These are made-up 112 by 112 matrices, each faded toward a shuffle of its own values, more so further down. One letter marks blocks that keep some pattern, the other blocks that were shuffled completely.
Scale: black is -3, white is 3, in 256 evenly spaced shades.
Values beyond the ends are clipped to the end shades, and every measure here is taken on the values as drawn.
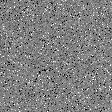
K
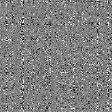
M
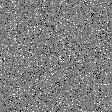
K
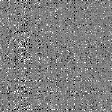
M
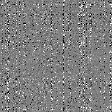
M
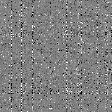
M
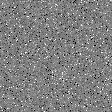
K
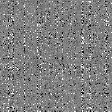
M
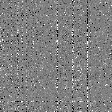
M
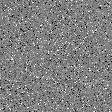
K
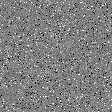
K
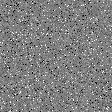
K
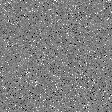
K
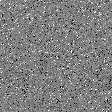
K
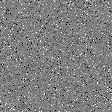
K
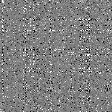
M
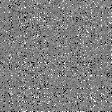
M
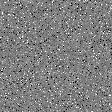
K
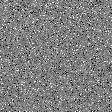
K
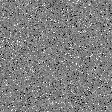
K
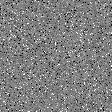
K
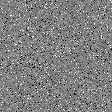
K
